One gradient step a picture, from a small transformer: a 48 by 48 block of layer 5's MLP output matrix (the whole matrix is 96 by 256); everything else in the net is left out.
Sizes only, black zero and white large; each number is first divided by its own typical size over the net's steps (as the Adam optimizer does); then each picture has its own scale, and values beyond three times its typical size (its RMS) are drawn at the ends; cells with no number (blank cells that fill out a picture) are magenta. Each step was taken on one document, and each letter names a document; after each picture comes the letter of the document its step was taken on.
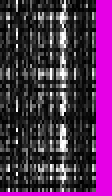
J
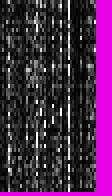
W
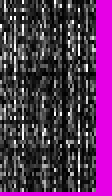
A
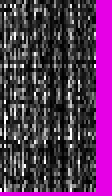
A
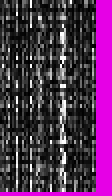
J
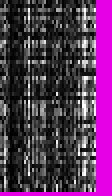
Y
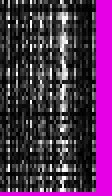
J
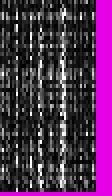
J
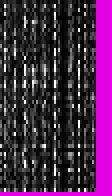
A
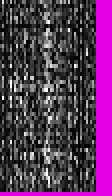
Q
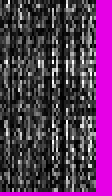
Y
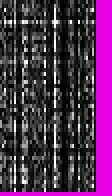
A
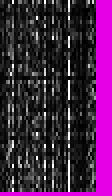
W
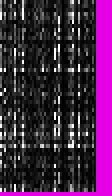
A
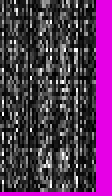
Q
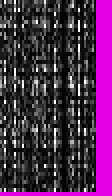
A
